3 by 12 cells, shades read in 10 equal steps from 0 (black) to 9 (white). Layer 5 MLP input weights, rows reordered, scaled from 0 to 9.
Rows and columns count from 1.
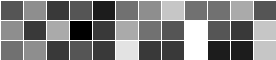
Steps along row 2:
down up down up up down down up down down up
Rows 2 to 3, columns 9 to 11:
9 3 2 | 9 1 1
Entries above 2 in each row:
10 8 6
